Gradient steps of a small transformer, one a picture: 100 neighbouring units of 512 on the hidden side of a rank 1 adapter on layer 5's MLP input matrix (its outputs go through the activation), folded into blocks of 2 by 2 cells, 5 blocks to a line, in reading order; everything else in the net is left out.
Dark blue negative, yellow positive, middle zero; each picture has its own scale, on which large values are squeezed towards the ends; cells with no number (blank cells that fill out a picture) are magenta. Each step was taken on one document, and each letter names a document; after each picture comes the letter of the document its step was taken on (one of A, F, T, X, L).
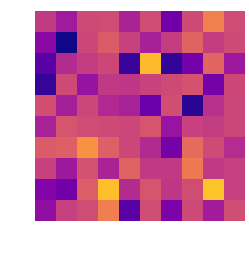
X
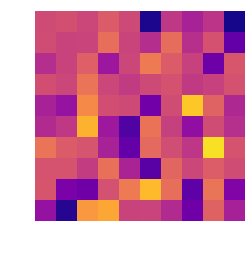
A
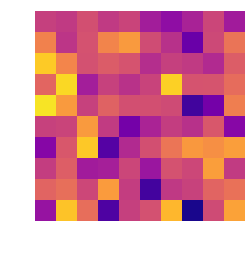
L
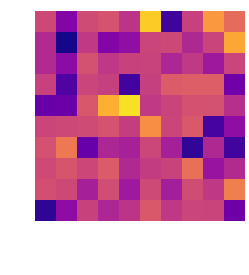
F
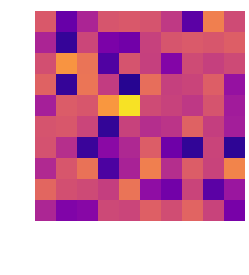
F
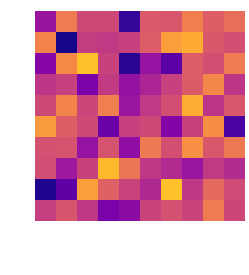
X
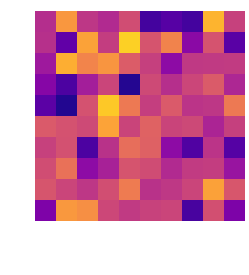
F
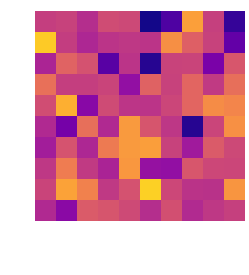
A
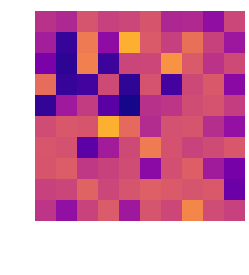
F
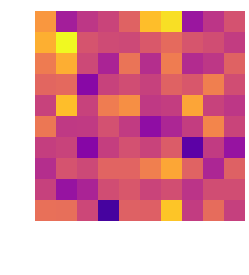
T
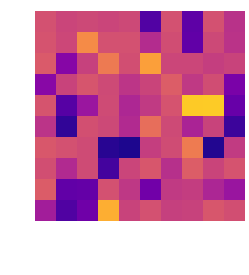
A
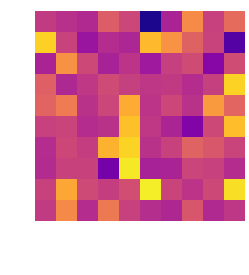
A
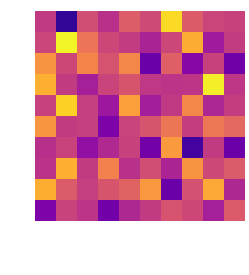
X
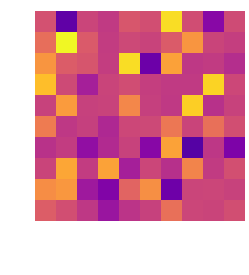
X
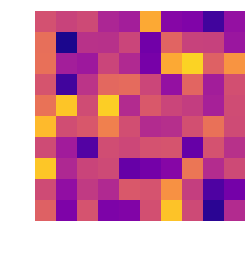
T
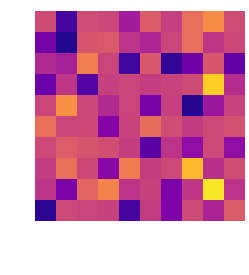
X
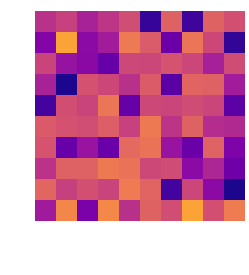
F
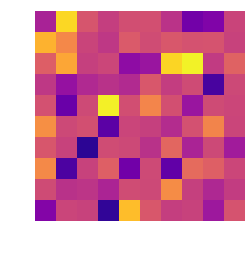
T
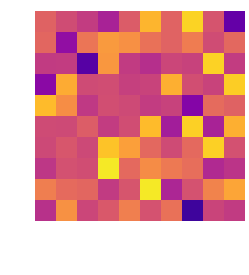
L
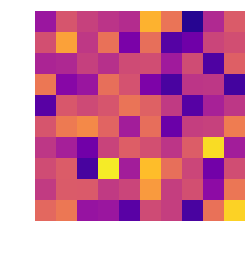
L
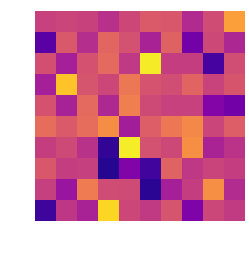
A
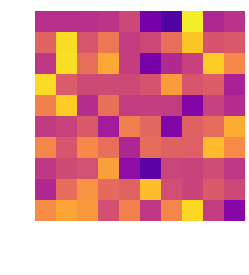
L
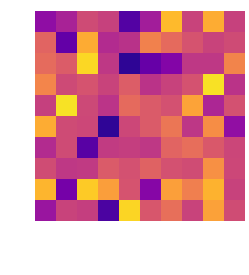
X
